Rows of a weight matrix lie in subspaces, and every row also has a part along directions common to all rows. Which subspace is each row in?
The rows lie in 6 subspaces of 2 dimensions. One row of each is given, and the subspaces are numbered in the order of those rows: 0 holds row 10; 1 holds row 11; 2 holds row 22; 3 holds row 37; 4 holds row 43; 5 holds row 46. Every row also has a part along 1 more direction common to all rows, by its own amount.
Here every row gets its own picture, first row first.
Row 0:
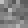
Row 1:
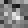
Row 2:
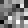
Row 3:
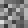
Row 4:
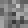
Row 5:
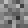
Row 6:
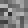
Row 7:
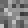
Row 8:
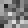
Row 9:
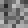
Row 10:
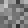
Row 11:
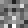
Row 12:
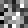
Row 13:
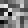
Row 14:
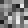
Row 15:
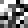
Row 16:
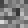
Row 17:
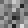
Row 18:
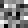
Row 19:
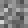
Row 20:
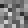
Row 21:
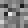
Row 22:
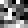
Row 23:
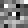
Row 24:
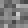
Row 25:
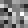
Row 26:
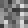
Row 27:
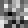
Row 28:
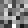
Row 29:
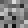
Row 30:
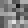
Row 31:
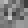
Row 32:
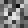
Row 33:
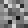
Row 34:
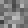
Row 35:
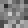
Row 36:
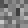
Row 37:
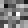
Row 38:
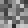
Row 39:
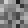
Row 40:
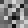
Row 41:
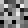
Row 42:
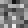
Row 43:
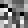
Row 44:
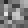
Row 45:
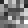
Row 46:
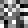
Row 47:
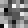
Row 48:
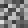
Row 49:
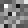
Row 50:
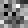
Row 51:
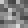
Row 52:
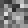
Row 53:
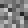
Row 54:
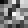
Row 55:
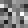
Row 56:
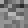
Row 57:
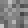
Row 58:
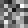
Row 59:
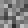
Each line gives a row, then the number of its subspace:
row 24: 3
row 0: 2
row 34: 1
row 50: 3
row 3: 1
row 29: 1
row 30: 3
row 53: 4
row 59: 0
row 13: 4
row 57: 5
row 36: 5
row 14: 2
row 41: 5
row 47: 5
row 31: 2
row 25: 4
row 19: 1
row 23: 3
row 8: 3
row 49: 3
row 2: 2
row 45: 2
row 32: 1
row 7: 5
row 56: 4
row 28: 0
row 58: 5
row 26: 5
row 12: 1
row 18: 3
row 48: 1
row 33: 0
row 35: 3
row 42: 1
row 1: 4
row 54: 2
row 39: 0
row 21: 4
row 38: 0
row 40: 1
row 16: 5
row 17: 1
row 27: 3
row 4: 3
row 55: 4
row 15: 0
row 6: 4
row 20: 4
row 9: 0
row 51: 2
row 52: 5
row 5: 0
